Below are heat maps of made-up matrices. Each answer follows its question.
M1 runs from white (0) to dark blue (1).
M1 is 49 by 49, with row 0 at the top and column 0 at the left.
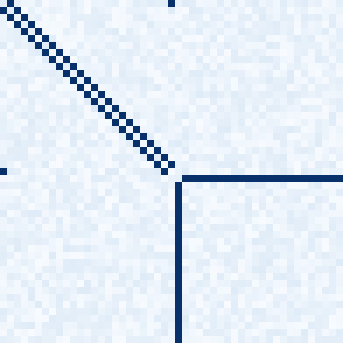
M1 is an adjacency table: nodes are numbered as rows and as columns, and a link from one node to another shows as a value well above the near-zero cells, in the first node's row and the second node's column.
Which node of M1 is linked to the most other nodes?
node 25
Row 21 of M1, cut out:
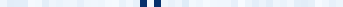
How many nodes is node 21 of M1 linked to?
2
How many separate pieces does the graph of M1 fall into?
2
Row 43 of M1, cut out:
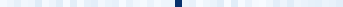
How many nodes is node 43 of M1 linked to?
1
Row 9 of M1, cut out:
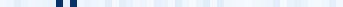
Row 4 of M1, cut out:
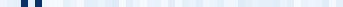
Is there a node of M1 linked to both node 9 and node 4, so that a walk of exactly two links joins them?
no
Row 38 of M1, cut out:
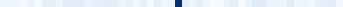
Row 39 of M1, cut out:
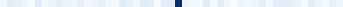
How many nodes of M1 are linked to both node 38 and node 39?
1
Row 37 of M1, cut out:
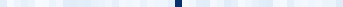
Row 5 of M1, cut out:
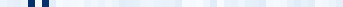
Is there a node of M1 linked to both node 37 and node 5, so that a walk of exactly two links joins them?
no
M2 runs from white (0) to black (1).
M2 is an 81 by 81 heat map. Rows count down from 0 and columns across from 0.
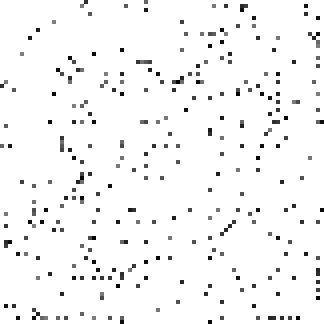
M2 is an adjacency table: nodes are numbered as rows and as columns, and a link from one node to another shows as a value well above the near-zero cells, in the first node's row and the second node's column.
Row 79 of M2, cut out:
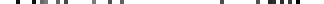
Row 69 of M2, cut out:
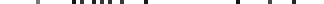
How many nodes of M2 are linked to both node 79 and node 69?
4
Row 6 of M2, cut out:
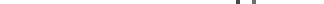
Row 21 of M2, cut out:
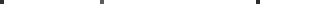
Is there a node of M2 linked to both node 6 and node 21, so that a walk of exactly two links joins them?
no
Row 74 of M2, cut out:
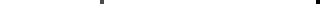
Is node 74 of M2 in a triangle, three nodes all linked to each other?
no
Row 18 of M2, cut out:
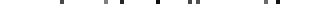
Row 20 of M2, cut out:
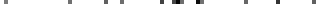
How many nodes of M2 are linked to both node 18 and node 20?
4
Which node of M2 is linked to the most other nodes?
node 79
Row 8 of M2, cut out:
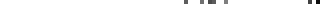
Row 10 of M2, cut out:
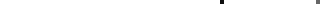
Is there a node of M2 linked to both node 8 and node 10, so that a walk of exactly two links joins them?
yes
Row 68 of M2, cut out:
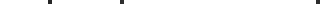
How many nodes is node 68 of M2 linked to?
3
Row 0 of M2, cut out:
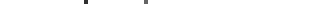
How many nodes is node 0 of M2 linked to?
2
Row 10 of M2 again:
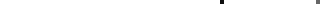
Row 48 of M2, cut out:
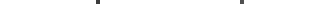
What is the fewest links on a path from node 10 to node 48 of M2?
4
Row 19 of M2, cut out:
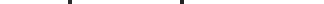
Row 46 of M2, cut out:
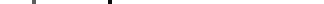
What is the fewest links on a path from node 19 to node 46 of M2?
5
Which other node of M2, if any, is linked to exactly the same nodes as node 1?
none
